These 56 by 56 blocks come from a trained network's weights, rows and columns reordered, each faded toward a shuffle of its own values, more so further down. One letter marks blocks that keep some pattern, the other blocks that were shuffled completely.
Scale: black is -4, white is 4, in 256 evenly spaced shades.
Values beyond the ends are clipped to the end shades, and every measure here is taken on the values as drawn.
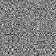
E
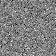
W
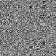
E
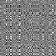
E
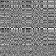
E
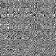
E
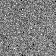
W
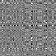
E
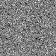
W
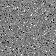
W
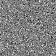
W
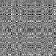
E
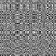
E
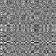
E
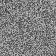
W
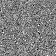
W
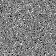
W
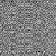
E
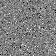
W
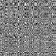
E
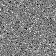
W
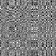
E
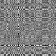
E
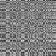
E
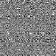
E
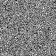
W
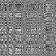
E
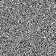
W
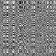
E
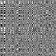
E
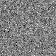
W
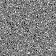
W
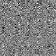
E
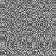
E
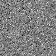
W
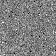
W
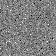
W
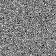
W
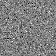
W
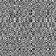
E
